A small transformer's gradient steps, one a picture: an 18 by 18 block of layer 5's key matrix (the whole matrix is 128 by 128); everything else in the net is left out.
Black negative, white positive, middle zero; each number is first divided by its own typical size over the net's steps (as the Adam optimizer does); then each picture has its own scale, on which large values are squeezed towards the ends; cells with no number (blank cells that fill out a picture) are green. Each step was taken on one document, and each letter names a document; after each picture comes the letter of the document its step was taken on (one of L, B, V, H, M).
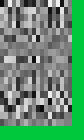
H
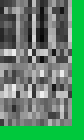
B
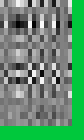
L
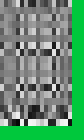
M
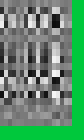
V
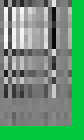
B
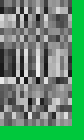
V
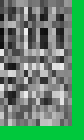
B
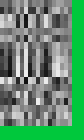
V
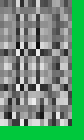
M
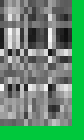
B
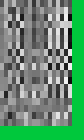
H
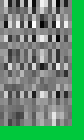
L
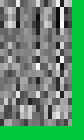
H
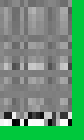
M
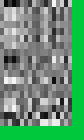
B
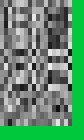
H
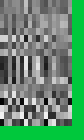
V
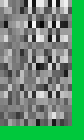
L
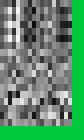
B
